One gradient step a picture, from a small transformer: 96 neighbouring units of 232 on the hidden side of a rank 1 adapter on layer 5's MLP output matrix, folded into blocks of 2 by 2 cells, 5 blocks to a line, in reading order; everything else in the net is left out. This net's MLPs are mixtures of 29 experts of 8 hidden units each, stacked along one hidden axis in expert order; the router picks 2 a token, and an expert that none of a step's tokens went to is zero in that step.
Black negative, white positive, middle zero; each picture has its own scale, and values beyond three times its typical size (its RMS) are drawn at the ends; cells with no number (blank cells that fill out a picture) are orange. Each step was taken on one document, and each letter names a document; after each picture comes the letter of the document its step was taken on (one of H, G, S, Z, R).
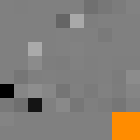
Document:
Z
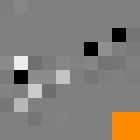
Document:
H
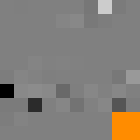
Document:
Z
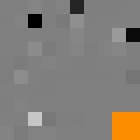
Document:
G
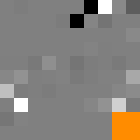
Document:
Z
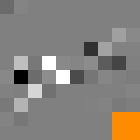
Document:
H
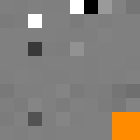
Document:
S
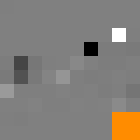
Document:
H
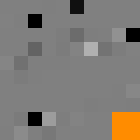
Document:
G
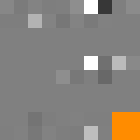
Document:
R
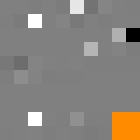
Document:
G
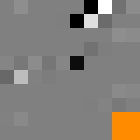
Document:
H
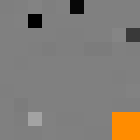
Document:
G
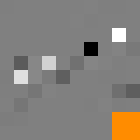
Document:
H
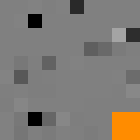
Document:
G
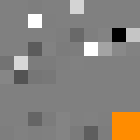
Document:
G
